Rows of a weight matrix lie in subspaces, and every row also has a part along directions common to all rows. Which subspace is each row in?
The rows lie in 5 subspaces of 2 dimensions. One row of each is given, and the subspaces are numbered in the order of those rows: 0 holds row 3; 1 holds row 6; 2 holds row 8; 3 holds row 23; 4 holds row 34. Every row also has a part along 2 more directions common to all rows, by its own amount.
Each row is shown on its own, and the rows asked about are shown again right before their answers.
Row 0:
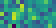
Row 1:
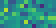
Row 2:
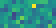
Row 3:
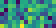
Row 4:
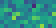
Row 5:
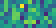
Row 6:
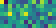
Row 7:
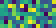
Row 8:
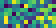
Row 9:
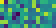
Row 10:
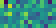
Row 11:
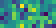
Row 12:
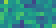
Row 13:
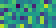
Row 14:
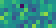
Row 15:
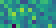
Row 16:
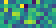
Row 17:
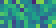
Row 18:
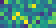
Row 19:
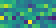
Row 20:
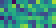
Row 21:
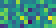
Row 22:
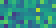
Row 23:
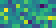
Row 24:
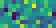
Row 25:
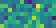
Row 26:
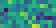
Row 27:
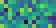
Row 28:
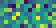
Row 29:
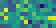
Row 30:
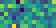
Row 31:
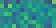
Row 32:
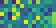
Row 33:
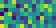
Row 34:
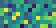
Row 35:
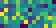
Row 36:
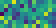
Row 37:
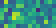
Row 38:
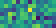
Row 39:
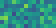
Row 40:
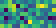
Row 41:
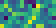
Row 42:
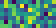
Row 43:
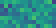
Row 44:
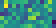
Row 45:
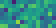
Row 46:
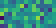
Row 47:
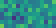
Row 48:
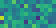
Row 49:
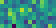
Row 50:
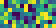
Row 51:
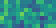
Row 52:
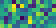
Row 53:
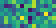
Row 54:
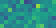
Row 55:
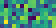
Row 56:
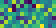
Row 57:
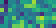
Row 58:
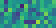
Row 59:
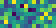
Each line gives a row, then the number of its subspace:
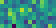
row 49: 1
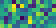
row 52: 3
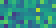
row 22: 2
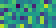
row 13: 2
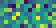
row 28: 4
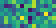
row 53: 3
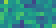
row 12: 0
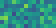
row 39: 2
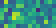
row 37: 2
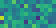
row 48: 2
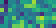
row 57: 0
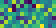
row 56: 4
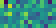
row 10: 1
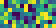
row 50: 3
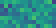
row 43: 1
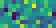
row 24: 4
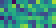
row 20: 0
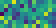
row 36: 1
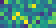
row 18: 3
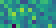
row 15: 1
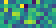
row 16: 0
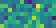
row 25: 4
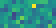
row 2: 4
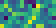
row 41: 4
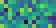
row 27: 1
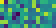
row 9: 2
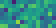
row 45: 4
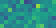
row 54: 4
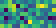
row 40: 3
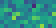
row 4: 4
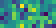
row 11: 0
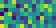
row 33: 2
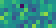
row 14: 0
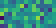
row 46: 2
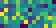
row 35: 0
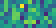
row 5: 0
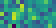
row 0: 1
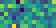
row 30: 1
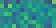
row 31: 1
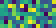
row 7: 1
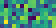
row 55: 1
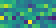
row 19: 0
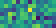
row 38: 3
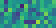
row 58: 0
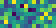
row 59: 2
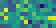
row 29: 3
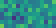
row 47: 2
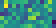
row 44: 1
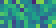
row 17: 0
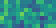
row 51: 0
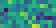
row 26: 3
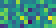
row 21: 0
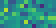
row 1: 3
